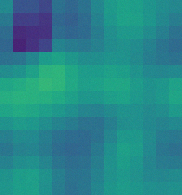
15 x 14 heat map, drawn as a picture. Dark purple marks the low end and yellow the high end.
Odd patch: lower, in the top left. Ninth with the lowest average: top left. Roughest part: top left. Mirror symmetry: none.
